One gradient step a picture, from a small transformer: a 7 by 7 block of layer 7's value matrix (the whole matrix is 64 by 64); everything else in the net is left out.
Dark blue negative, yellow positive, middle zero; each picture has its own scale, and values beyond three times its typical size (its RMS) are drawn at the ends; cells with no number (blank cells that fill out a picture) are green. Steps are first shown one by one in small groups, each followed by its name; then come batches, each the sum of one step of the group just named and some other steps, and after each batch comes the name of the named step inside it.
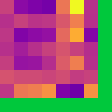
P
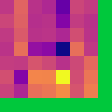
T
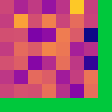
P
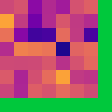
T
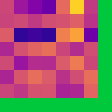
P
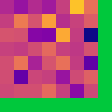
P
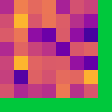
T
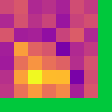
T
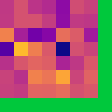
T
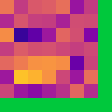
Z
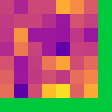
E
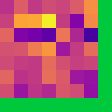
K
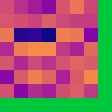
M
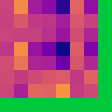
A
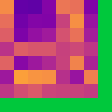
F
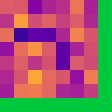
A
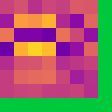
K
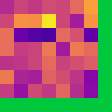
K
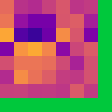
Z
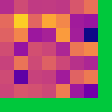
K
